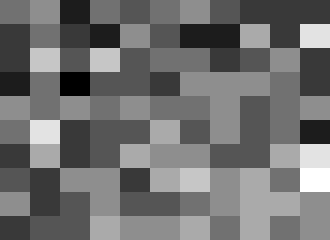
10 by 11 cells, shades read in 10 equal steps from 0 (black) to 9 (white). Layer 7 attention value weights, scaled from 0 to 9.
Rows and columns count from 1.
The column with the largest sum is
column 11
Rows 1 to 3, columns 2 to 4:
5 1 4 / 4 2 1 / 7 3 7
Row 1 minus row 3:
2 -2 -2 -3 0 0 1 1 -1 -3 0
